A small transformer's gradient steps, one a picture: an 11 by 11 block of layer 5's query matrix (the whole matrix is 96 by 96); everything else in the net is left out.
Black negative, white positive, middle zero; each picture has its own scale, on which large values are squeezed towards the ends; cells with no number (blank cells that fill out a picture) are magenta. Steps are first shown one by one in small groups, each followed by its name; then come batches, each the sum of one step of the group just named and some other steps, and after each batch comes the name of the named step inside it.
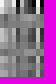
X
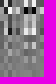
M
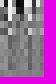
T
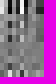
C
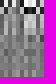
X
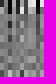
C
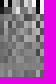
M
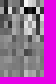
T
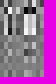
M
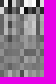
C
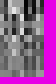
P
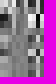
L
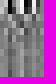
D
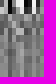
D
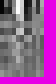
P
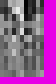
P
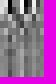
D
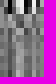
D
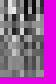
P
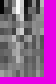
P
